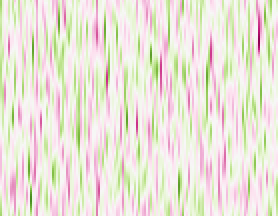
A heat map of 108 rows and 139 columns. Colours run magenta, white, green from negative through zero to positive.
Grain: streaks running down. Histogram: bell-shaped. Slope: none. Average level on the scale: 50%.
